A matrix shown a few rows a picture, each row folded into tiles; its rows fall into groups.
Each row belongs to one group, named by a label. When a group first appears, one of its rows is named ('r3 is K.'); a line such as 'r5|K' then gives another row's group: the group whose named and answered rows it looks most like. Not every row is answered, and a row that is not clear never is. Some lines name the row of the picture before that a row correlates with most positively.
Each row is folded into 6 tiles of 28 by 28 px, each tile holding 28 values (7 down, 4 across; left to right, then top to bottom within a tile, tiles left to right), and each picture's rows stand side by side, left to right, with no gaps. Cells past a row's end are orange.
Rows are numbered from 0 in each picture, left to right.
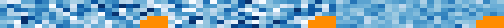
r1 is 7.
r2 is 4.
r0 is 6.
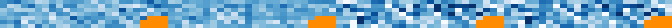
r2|6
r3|6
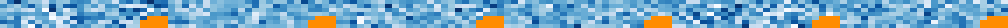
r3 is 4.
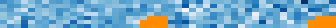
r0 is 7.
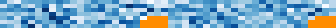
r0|6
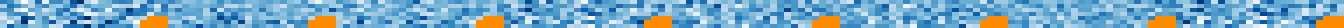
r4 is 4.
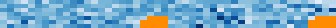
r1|6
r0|7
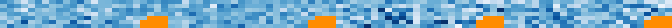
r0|7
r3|6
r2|6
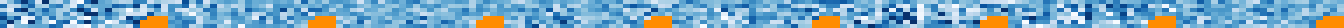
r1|4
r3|6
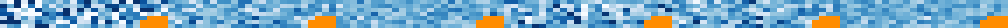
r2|4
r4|7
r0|4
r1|7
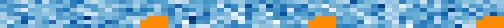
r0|7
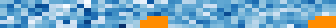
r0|4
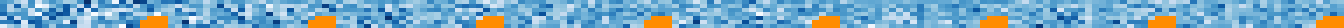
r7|4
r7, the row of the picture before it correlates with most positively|0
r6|6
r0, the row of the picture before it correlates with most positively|1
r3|4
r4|7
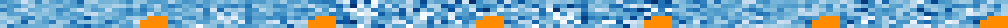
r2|4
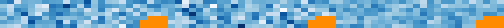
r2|4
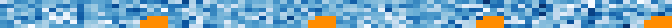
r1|4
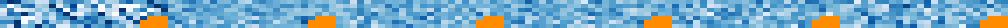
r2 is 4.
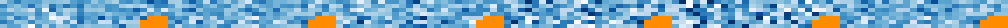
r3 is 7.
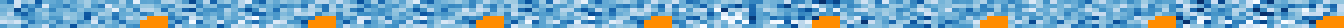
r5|7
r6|7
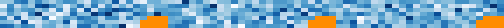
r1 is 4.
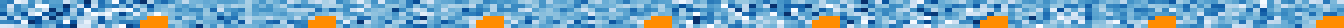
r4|6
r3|7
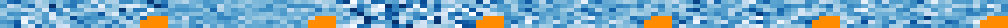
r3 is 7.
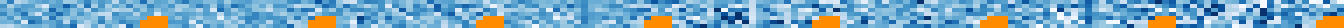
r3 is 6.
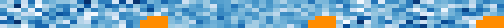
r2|7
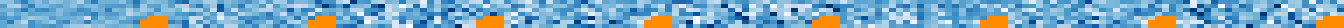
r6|7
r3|7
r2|4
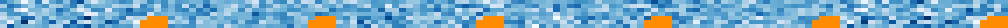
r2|6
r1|4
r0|7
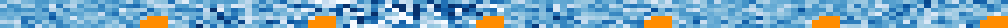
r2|6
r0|6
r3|6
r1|6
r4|7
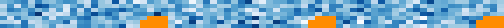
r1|7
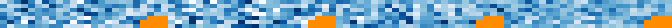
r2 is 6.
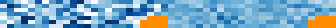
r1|6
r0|7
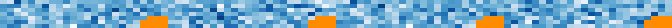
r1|6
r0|4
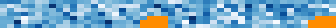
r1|6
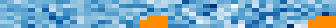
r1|4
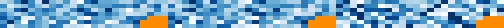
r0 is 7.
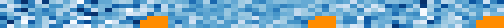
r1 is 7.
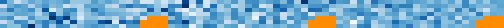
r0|6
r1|4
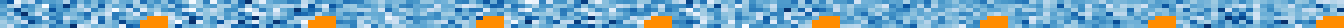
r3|7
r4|4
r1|7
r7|6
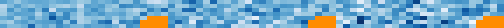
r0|6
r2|7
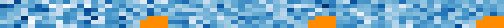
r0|4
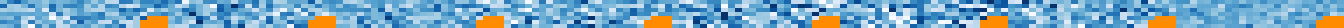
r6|4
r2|6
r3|7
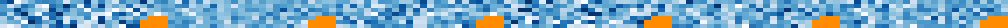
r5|4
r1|4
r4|4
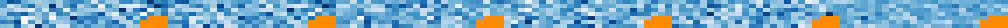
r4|4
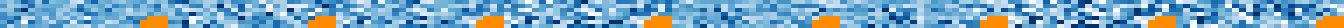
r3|7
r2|7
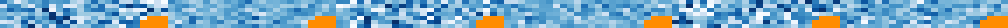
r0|6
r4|4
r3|6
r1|7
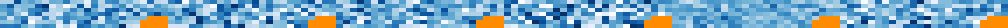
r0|4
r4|6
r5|7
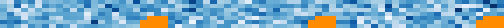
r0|4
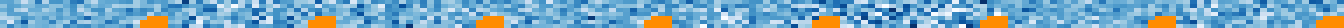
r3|7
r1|4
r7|4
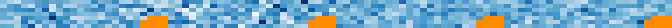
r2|4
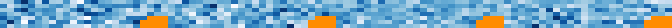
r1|4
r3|6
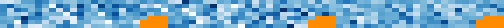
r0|6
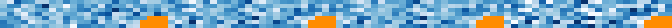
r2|7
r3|7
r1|7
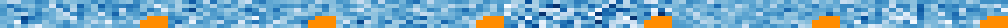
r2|7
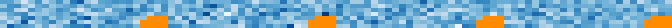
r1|4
